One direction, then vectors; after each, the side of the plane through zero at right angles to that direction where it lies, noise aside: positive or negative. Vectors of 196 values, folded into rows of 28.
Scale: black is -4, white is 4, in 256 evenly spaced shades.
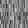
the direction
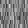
positive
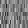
positive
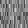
positive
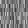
negative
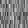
positive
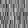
positive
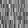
positive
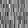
positive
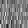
negative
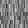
positive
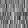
positive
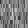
positive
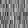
positive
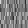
negative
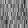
positive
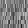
negative
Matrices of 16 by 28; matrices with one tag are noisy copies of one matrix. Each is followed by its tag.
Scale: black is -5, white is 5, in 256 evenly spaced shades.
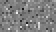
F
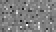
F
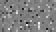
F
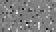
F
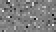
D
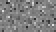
D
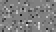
F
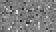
F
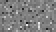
F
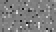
F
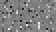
F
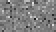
D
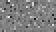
D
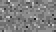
D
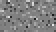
D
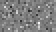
F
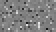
F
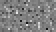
F
